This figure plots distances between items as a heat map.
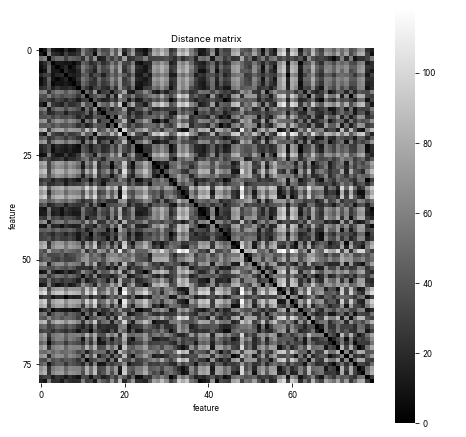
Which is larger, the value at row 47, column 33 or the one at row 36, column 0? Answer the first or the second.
the second
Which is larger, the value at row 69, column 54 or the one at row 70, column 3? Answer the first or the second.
the second
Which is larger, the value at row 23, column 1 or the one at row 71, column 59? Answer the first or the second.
the second
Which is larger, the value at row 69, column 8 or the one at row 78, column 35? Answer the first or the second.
the second
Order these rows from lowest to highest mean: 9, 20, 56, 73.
9, 73, 56, 20
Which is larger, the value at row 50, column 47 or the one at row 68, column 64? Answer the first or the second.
the second
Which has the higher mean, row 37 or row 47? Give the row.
47
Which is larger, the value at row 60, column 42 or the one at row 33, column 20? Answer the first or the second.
the second
